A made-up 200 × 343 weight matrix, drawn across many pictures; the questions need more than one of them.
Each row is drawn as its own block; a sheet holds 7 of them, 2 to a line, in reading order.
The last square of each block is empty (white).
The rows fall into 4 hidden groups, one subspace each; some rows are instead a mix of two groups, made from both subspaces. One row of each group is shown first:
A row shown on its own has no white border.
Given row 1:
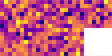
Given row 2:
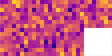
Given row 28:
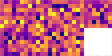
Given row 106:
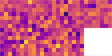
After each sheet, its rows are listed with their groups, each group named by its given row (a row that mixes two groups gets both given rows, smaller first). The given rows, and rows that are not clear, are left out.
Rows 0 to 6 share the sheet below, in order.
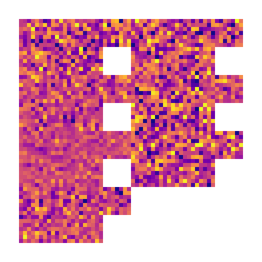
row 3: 106
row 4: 106
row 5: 1
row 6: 1
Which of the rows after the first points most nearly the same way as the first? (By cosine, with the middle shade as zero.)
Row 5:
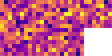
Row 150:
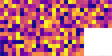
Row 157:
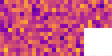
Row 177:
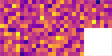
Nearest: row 177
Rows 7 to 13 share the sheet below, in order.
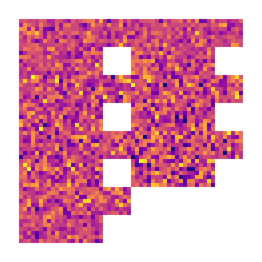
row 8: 106
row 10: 2
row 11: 28
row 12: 1
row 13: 1
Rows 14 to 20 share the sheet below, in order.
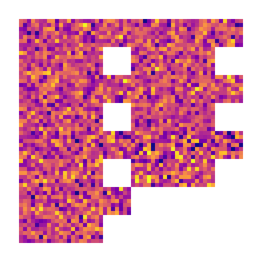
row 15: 2
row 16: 2
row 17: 1
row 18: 2 and 106
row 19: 1
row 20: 28
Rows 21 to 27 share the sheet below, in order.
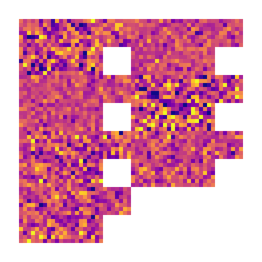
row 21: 106
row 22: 1 and 106
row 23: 2
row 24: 106
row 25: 28
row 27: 106
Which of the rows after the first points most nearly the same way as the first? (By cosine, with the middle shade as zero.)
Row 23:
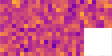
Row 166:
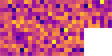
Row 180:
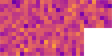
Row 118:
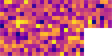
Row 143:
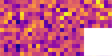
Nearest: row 143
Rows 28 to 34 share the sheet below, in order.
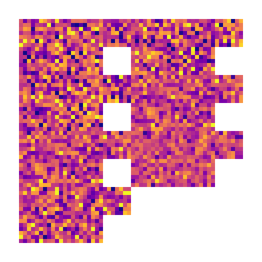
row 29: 28
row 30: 28
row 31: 28
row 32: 28
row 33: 2
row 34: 2
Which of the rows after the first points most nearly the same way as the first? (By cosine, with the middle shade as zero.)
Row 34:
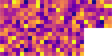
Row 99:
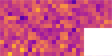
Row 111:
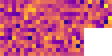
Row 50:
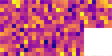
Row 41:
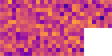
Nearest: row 50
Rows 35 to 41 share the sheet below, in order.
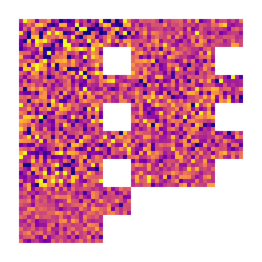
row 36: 106
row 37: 106
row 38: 28
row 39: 28 and 106
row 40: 1
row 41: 28
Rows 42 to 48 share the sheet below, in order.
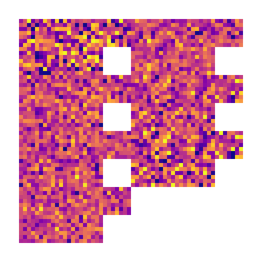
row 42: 28
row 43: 1
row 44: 28
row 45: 2
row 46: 1 and 106
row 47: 2
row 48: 28
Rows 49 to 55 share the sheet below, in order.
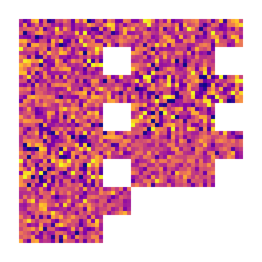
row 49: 106
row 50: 2
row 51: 28
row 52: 2 and 106
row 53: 106
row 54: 2
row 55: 106
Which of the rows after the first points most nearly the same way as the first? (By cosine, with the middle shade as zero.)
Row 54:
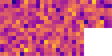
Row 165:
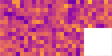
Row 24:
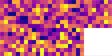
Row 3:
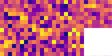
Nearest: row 3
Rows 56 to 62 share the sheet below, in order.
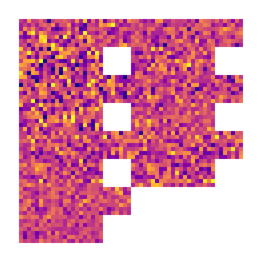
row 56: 106
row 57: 2 and 106
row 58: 2
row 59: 1
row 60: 28
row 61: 28
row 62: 1
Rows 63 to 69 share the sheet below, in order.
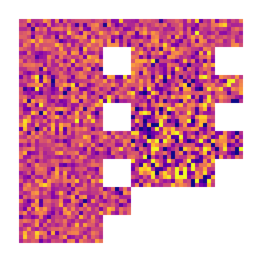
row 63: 28
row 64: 106
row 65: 1 and 106
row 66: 106
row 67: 28
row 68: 2
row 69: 1
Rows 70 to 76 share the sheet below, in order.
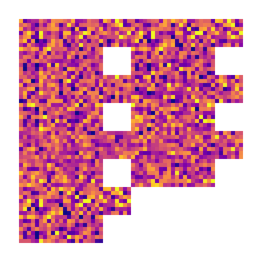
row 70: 1
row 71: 1
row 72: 1
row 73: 106
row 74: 106
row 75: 28
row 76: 1
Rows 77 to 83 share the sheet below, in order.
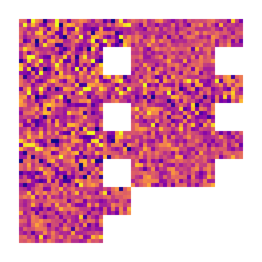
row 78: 28
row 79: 1
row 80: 28
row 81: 2 and 106
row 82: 1 and 106
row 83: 28
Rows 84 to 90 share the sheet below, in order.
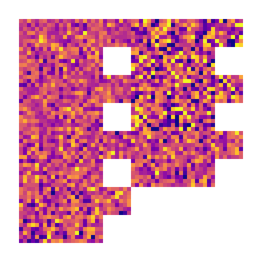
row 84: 28 and 106
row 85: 2
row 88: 1
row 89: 2
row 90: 106
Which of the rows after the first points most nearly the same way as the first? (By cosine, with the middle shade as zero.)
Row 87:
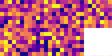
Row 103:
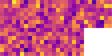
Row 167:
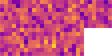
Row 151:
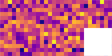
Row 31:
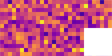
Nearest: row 151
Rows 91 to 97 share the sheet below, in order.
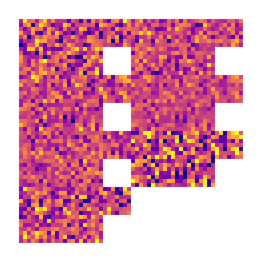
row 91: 1
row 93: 2
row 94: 2
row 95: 28
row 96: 2
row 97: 1
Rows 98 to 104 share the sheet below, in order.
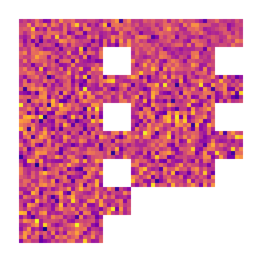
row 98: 28
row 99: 106
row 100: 106
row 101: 2 and 28
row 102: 1
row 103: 2
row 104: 1
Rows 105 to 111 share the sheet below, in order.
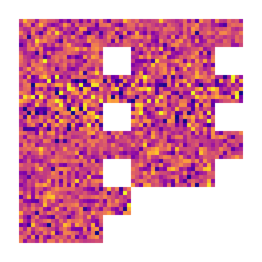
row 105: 1
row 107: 28
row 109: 28 and 106
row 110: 1 and 106
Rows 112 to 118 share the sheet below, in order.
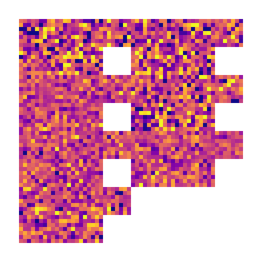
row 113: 28
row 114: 28
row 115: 106
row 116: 28
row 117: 106
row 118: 1 and 28
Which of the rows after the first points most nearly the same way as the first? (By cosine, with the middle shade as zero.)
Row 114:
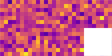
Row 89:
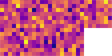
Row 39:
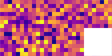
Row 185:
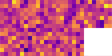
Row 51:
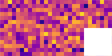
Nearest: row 39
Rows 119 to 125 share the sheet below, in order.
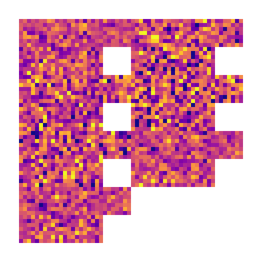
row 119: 106
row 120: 106
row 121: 2 and 28
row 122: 1
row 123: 2
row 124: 106
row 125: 106
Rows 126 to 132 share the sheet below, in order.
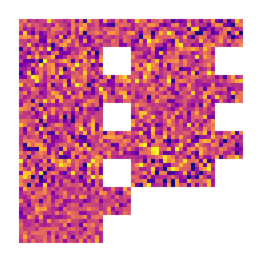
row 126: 106
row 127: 1
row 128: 2
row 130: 106
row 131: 106
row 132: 1
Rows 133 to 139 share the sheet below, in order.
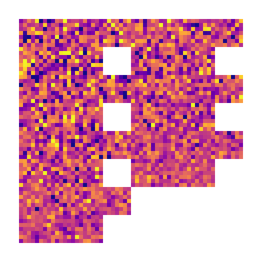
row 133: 28 and 106
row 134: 28
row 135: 2
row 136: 28
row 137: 1 and 28
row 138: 1
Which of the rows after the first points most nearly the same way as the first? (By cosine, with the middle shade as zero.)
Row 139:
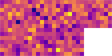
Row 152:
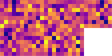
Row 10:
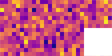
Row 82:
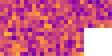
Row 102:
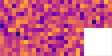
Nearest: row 10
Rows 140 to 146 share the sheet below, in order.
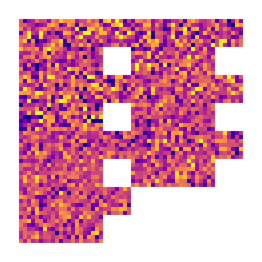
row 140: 1
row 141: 1
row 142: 106
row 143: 1
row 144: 1
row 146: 1 and 2
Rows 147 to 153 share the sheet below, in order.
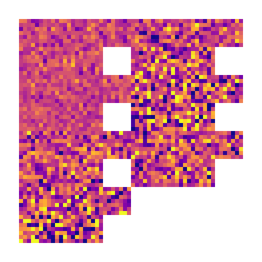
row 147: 2
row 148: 106
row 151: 28
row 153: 106
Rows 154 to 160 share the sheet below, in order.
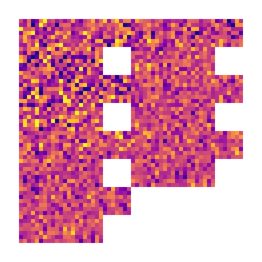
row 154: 1 and 2
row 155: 1
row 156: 1
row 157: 1
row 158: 1
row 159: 2
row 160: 2
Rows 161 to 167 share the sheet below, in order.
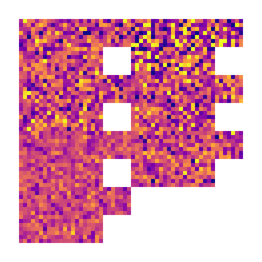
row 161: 1
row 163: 28 and 106
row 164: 28
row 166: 28
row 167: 2
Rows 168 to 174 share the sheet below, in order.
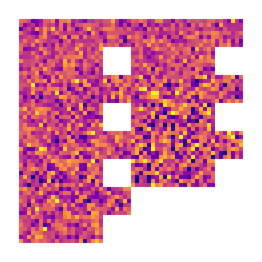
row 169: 28
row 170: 28
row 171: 106
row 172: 106
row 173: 1
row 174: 1
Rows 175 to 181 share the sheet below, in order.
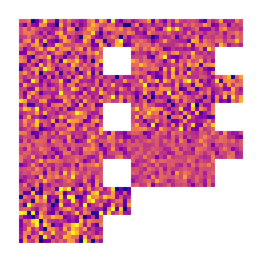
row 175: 2
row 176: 28 and 106
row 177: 1
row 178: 28
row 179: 2
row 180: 2
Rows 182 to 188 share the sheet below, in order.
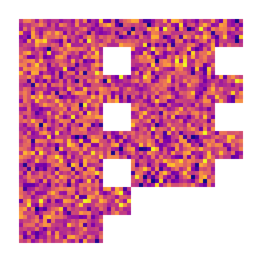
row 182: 1 and 106
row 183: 2
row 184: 28
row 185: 2
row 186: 28
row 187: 106
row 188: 1
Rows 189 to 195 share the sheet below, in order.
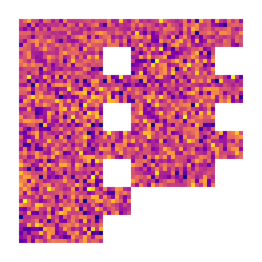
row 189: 28
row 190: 106
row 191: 28
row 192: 28
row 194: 2
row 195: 106
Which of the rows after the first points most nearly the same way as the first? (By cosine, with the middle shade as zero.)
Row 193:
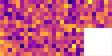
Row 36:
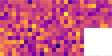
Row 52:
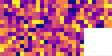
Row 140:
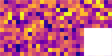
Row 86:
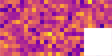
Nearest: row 52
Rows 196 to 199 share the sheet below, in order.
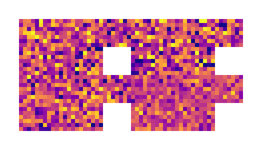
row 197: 106
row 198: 28
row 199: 28
